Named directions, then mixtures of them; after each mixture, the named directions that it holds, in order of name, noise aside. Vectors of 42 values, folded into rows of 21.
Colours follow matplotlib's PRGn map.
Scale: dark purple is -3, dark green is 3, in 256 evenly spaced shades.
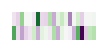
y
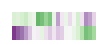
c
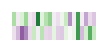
c, y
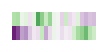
c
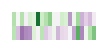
c, y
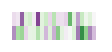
y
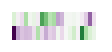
c, y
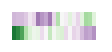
c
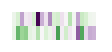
c, y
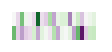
y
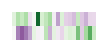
c, y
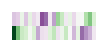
c, y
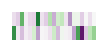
y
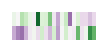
c, y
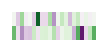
y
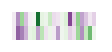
c, y
